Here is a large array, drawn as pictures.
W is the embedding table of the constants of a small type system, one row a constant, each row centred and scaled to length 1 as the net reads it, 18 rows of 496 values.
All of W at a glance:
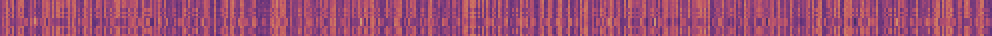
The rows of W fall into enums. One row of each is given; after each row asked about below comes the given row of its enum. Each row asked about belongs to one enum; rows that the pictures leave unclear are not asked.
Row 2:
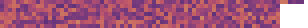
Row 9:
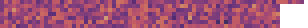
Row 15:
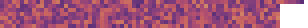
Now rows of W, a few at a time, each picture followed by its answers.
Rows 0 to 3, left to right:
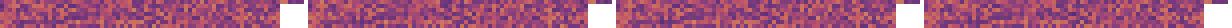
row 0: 2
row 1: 2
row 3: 2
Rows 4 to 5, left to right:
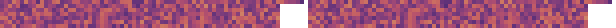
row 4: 15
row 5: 15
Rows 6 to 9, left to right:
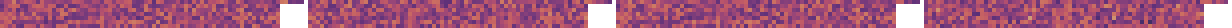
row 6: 2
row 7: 15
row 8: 2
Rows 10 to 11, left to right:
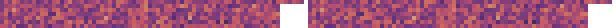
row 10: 9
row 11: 9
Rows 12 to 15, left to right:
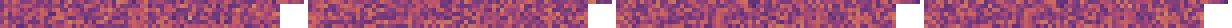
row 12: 9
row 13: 2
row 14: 15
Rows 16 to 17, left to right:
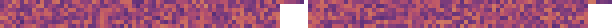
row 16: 15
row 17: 2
